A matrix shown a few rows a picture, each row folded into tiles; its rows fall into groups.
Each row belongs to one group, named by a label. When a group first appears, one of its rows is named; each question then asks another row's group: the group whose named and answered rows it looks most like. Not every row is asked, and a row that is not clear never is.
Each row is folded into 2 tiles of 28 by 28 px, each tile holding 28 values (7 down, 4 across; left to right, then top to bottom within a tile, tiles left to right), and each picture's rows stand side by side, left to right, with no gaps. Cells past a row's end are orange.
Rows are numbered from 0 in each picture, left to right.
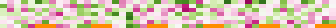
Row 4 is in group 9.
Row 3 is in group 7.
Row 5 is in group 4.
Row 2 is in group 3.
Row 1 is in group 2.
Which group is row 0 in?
3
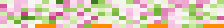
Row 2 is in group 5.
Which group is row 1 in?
9
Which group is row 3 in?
2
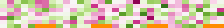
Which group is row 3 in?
2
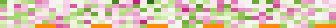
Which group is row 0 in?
4
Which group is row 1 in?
2
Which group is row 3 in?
3
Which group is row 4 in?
3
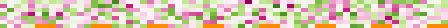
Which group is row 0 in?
5
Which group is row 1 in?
9
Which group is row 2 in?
4
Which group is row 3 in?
5
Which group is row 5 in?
3
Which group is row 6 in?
3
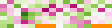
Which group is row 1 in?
7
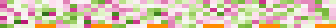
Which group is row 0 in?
5
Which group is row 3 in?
2
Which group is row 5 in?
5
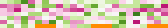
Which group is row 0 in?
7
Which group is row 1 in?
7
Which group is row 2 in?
7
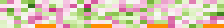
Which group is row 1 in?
2
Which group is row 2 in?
3
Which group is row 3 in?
2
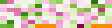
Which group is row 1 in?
9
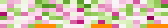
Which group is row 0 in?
9
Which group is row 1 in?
7
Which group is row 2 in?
9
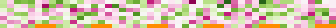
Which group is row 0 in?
4
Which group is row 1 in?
7
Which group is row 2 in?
4
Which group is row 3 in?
9
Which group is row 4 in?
9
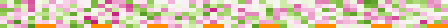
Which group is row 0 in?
5
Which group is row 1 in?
3
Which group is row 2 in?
2
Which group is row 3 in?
2
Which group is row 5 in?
4
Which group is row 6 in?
3
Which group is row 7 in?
4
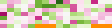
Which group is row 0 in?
9
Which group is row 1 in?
4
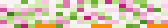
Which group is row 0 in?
7
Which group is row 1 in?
3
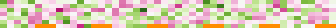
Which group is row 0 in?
4
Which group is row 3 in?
9
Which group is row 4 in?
3
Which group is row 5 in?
4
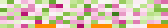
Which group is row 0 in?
5
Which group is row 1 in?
7
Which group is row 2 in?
5
